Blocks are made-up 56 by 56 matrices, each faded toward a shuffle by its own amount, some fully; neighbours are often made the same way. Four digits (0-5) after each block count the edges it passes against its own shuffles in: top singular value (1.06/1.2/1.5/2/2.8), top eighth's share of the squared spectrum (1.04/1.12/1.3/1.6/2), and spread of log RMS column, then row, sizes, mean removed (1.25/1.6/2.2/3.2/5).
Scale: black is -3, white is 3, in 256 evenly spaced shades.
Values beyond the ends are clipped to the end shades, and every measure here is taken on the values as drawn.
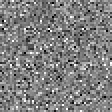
3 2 0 1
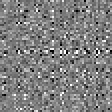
4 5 3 3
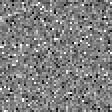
0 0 0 0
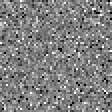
0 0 0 0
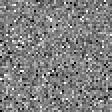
0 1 0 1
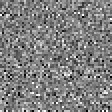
1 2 0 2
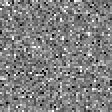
2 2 0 1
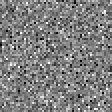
0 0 0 0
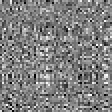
4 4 2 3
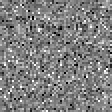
3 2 0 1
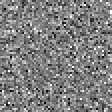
2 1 0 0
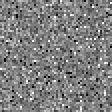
0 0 0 0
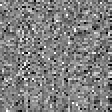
4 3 2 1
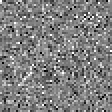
3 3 1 1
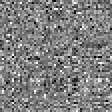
4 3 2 2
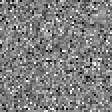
1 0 0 0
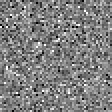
2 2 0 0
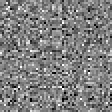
4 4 2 2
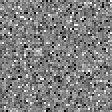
1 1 0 0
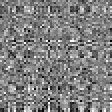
4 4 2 3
